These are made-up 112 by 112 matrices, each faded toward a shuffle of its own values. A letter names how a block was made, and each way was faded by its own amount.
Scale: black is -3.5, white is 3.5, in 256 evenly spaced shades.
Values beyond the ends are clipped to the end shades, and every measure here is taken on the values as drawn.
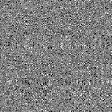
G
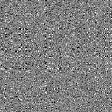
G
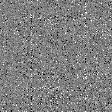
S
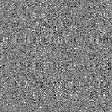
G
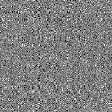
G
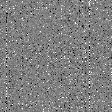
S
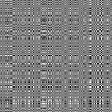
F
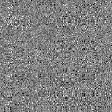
G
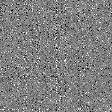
S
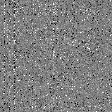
S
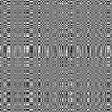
F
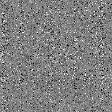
S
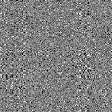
G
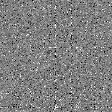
S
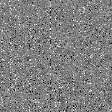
S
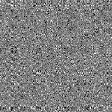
G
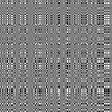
F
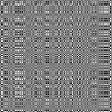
F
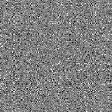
G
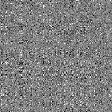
G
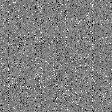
S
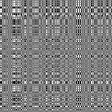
F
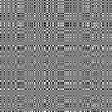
F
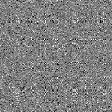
G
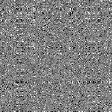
G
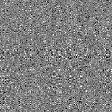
G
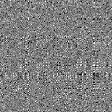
G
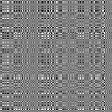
F
